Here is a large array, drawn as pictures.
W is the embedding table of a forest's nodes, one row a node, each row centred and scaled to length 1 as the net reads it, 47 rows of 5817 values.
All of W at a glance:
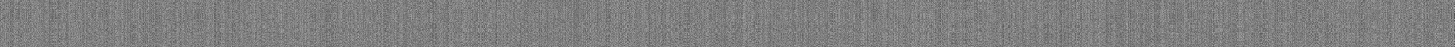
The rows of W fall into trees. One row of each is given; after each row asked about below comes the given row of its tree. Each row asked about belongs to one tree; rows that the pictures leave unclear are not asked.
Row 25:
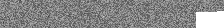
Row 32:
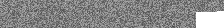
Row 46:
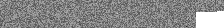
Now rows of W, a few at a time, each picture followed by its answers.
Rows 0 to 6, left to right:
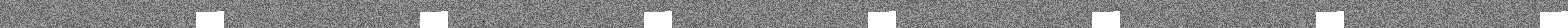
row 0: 25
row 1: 25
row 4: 46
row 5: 25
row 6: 46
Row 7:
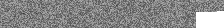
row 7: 25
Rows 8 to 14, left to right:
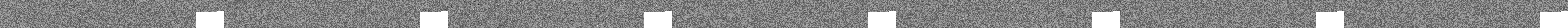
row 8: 25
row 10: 32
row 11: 46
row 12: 32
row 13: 46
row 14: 46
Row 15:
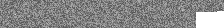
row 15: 46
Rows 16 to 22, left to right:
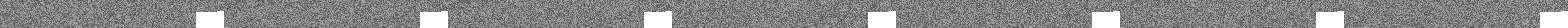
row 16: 46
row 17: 46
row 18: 46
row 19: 32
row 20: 46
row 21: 46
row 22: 25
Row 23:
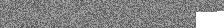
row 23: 46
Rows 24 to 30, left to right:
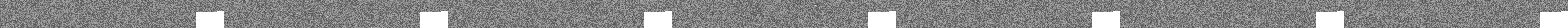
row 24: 46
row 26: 25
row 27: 25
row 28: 46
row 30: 46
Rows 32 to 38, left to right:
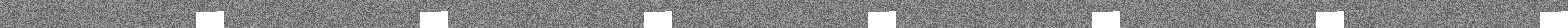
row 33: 25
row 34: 25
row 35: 46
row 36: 25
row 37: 25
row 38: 46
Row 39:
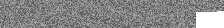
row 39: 25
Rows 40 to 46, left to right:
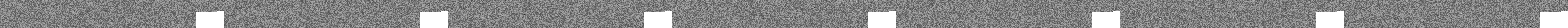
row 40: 25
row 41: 46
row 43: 25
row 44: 46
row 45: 32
